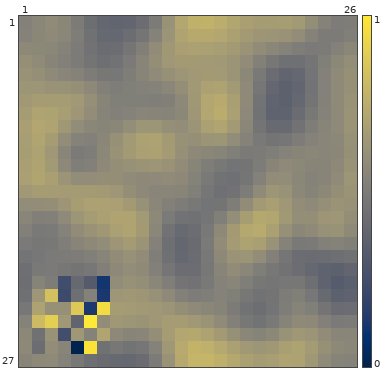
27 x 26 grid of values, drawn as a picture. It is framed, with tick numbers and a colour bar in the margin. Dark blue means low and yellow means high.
Histogram: heavy tails on both sides. Odd patch: rougher, in the bottom left. Grain: blotchy. Slope: none. Roughest part: bottom left.
